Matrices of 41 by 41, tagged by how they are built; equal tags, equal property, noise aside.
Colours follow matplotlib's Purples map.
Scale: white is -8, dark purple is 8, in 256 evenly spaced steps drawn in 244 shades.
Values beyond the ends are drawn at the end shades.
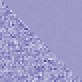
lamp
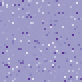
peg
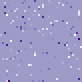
peg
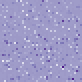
peg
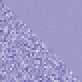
lamp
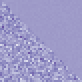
lamp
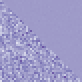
lamp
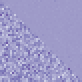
lamp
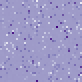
peg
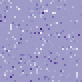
peg
